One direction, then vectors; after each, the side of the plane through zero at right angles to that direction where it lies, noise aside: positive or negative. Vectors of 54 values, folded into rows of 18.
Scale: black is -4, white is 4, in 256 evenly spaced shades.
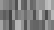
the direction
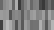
negative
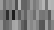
positive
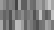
positive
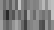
positive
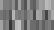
positive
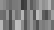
positive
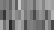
positive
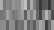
negative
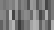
negative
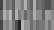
negative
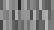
negative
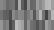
positive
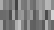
positive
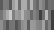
negative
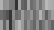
positive
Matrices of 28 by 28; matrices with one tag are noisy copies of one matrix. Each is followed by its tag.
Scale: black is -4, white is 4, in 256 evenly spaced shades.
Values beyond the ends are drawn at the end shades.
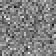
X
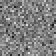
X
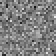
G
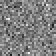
X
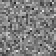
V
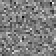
V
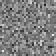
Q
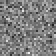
X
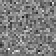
V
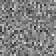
Q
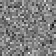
X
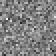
G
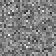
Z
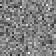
X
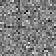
Z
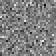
Q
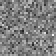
Q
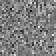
Q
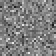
X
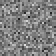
Z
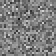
Z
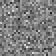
Z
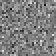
Q
